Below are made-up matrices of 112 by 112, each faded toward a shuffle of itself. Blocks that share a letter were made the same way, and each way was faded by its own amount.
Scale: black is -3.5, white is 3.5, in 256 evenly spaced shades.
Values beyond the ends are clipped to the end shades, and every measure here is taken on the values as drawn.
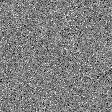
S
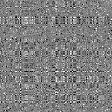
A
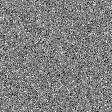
S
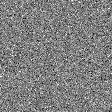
S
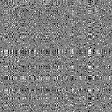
A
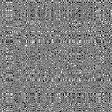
A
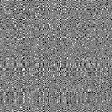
A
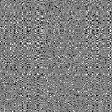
A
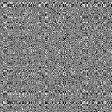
A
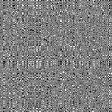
A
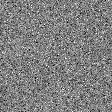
S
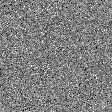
S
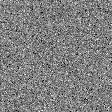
S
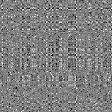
A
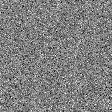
S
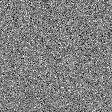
S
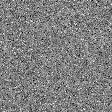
S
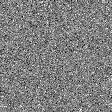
S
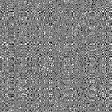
A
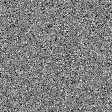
S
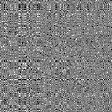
A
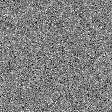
S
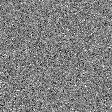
S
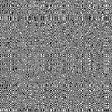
A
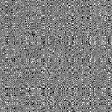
A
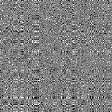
A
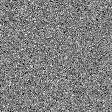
S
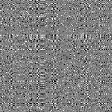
A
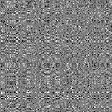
A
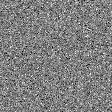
S
